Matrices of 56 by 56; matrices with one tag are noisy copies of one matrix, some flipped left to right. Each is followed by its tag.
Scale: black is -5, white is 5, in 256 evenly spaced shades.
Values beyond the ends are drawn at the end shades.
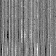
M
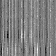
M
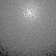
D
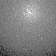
D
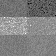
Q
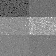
Q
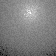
D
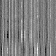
M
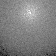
D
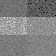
Q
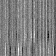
M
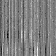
M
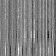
M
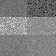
Q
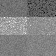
Q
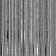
M
